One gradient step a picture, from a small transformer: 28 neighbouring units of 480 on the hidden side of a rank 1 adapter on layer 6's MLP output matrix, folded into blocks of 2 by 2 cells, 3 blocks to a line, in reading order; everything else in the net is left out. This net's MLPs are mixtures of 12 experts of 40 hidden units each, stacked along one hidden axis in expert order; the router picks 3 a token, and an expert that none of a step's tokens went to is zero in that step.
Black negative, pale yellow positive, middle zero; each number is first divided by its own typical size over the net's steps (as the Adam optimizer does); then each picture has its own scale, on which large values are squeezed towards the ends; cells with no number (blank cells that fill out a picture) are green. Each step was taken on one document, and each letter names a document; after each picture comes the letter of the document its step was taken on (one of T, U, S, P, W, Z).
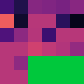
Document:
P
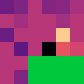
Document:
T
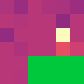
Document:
T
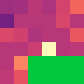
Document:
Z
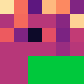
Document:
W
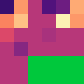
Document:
P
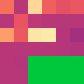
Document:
W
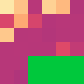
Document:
T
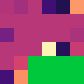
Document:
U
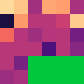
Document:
P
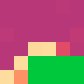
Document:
U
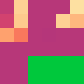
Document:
P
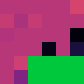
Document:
Z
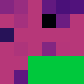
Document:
U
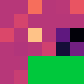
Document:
Z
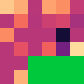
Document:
T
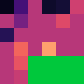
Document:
T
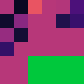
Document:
P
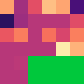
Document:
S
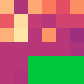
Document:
S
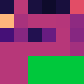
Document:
W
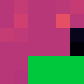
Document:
P
